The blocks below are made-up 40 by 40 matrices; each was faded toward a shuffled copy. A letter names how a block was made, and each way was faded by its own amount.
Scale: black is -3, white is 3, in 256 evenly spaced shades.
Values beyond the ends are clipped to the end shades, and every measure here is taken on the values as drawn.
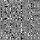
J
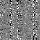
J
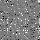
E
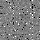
E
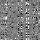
J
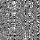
J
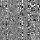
J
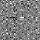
J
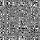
J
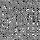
E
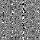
J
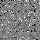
E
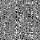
J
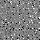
E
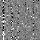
J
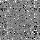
E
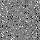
E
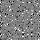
E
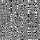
J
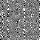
J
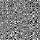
J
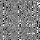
J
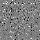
E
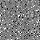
E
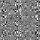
J
